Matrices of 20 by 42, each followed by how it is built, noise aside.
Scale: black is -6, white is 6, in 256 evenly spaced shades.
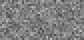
noise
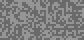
noise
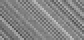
Toeplitz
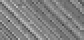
Toeplitz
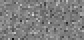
noise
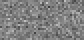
noise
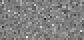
noise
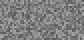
noise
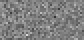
noise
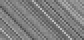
Toeplitz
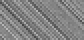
Toeplitz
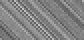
Toeplitz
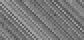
Toeplitz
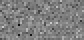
noise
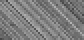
Toeplitz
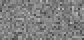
noise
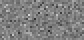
noise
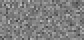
noise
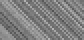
Toeplitz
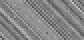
Toeplitz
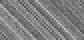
Toeplitz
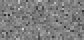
noise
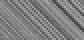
Toeplitz
